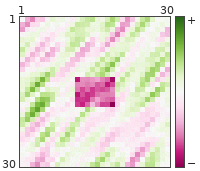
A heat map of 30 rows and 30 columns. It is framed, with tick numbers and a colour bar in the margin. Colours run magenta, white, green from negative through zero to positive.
Streaks slant up to the right. In the centre lies a patch that is lower than the rest. There is no overall slope. The centre is the ninth with the lowest average.
